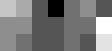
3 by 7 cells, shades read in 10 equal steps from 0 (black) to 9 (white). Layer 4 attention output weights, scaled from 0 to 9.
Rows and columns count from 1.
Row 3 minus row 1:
-2 -2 0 3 0 -2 5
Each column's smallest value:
5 4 3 0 4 3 3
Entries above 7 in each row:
0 1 1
